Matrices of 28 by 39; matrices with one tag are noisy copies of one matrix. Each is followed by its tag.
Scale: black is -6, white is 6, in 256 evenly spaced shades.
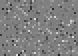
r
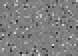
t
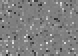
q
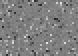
q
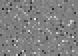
r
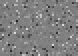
t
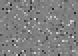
r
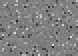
t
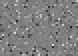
t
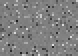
t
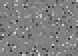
t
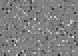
r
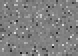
t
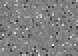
t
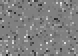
q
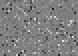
r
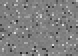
t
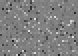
r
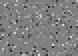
t
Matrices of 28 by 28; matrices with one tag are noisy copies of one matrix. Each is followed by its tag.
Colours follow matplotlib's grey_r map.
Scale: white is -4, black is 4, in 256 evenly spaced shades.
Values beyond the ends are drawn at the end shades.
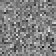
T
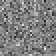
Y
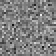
T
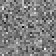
Y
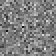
Y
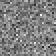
T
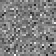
T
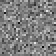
T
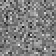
Y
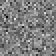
Y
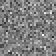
Y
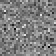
T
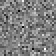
Y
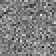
T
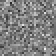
Y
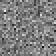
T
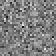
Y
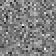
Y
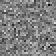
T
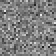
T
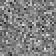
Y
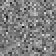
Y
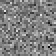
T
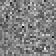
Y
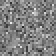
Y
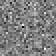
Y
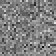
T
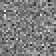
T
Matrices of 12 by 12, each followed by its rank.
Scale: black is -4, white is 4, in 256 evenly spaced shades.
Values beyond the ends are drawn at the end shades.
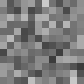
full rank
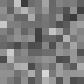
full rank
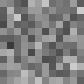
full rank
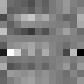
two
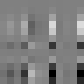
one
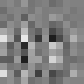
two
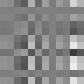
one
